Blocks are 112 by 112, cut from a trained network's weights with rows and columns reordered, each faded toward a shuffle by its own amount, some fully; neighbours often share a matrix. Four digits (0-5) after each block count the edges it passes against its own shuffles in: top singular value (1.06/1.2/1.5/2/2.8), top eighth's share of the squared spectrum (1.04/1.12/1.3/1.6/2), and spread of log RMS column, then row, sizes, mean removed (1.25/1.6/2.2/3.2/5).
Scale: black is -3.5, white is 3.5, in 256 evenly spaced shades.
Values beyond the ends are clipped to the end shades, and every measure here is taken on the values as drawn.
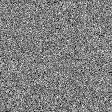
1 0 0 0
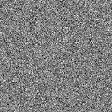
3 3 1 1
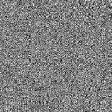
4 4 2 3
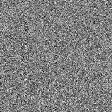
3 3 1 1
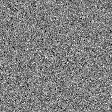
0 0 0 1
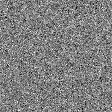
0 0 0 0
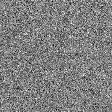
0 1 0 1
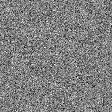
1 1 0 0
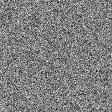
1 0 0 0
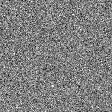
2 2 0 0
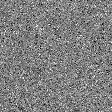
0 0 0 0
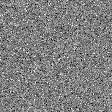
0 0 0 0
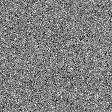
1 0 0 0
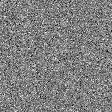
0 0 0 0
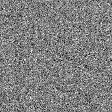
0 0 0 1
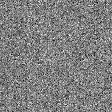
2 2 0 2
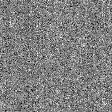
1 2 0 2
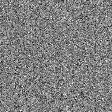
1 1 0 2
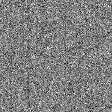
1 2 0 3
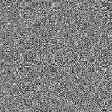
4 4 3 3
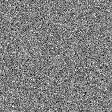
1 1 0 0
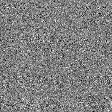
2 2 0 3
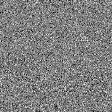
2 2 0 2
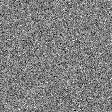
0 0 0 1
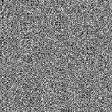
4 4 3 2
